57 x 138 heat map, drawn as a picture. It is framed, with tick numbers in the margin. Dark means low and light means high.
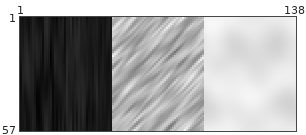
The table splits into one row of 3 panels. Panel 1,1: very low, streaked downward, faint in contrast. Panel 1,2: high, slanting up to the right. Panel 1,3: very high, smooth, faint in contrast.
